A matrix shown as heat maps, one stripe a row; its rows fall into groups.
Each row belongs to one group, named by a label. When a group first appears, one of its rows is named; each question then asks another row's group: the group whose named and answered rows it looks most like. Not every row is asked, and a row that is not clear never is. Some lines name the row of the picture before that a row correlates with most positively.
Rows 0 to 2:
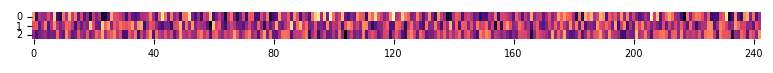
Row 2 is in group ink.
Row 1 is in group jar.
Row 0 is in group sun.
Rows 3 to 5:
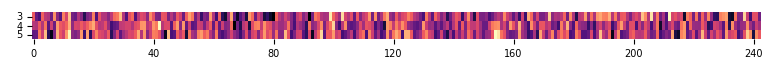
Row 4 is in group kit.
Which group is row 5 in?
kit
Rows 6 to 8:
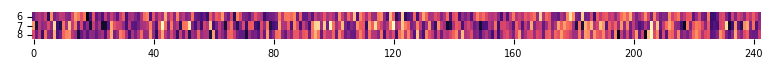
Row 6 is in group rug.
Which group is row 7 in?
sun
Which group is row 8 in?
sun
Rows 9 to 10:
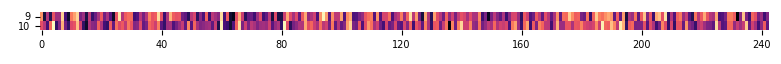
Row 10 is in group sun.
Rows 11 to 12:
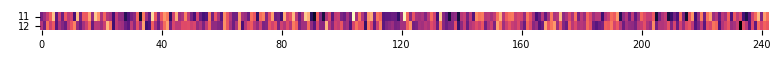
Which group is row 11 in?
kit
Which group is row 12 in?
kit
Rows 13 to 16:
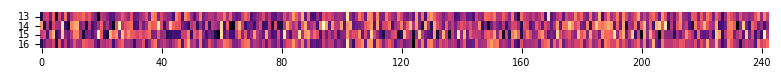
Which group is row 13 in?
rug
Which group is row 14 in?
sun
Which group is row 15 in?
jar
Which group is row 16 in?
rug
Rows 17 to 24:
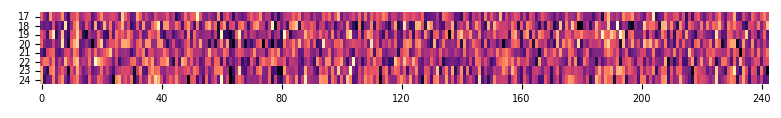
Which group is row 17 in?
jar
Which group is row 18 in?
ink
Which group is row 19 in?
sun
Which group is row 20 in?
jar
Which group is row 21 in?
kit
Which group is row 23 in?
sun
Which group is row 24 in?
sun
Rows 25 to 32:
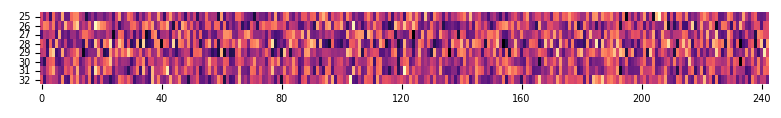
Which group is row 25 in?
sun
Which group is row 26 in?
kit
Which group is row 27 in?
rug
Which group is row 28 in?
ink
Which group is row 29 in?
jar
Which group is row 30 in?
kit
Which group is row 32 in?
sun
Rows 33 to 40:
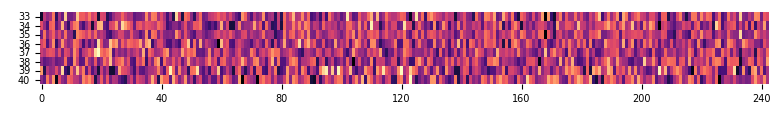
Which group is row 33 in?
rug
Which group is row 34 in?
jar
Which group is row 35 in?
rug
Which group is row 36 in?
jar
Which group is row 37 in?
kit
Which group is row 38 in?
ink
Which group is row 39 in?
sun
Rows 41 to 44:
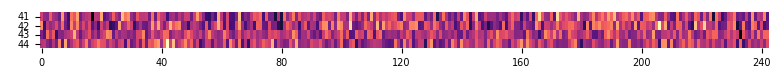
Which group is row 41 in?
jar
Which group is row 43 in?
kit
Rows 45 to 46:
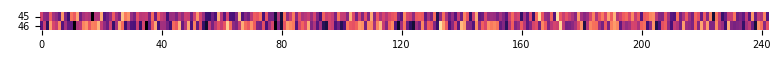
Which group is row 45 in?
jar
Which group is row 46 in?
rug
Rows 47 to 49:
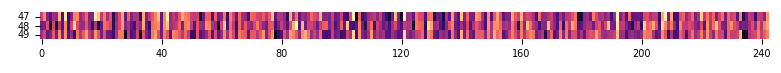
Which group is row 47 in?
ink
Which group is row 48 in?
ink
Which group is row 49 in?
ink
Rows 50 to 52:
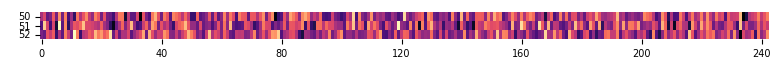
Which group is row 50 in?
ink
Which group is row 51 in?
rug
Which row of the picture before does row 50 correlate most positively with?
49
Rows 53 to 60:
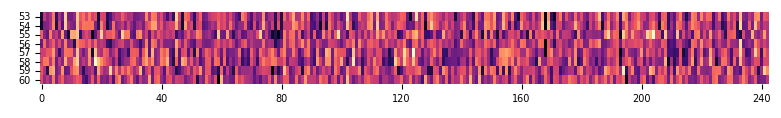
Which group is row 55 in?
jar
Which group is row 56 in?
rug
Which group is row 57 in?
kit
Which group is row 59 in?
jar
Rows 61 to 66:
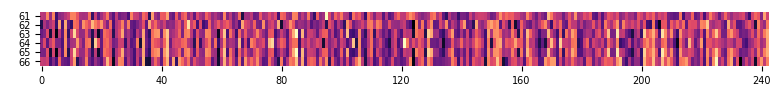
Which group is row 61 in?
kit
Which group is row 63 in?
ink
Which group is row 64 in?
ink
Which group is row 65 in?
ink
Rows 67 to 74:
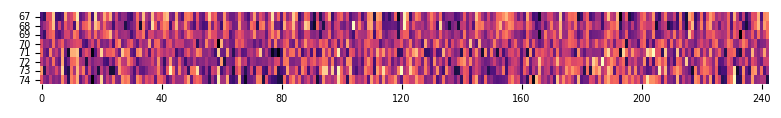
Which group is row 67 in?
kit
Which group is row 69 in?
kit
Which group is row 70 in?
sun
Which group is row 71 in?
jar
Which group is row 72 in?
sun
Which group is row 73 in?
sun
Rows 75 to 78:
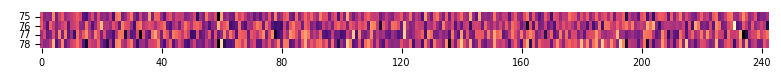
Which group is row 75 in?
sun
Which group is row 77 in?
ink
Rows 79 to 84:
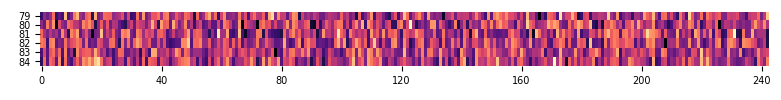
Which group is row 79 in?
ink
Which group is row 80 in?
kit
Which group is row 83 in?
rug
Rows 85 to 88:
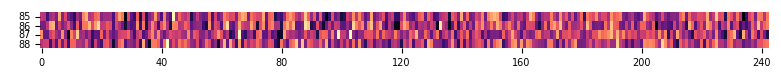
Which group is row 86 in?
kit
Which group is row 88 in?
ink
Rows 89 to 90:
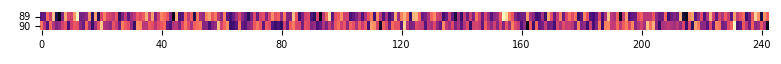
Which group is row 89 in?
kit
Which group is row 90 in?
jar
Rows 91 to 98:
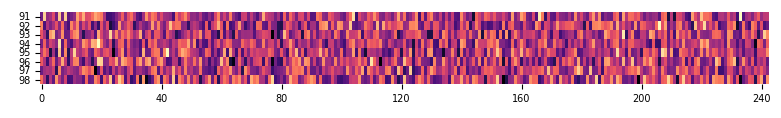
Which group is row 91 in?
rug
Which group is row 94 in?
rug
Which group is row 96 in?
jar
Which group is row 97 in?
rug
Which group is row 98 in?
ink
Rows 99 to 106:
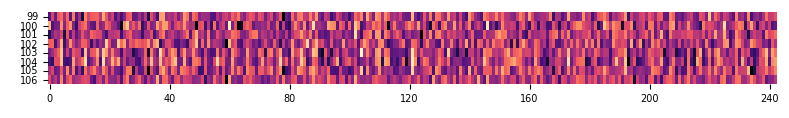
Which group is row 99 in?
rug
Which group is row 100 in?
sun
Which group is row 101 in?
rug
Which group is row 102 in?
jar
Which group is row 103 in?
kit
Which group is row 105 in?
ink
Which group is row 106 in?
sun
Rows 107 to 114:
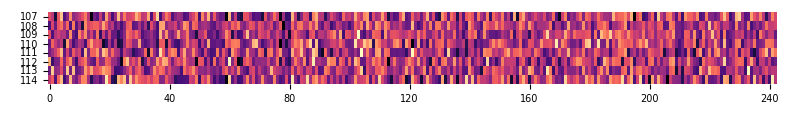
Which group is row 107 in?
jar
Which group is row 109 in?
sun
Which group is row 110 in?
rug
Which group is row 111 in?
kit
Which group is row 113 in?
rug
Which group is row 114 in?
jar
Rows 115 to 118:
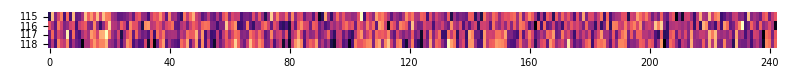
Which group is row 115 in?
rug
